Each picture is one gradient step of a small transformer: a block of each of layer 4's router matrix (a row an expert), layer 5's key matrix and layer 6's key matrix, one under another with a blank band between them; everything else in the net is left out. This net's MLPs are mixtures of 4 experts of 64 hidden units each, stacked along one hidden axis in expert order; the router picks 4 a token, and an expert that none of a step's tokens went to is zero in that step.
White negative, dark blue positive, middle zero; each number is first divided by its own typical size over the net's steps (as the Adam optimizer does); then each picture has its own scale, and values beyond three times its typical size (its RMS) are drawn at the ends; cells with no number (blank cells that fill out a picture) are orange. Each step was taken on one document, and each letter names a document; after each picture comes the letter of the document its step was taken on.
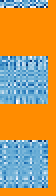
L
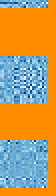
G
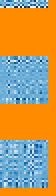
L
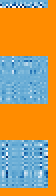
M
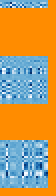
M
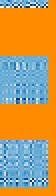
L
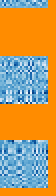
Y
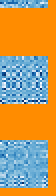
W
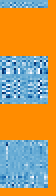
M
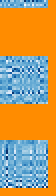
Y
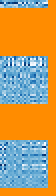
W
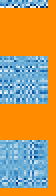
L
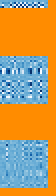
M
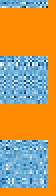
G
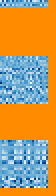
Y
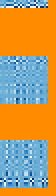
L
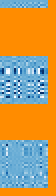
M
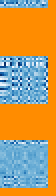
W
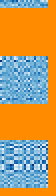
W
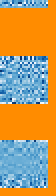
Y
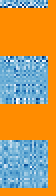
L
